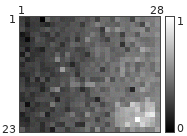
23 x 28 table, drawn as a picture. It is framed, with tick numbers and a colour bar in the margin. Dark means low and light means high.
Odd patch: higher, in the bottom right. Average level on the scale: 40%. Ninth with the highest average: bottom right. Stripes: none. Slope: up to the right. Odd rows or columns: none.
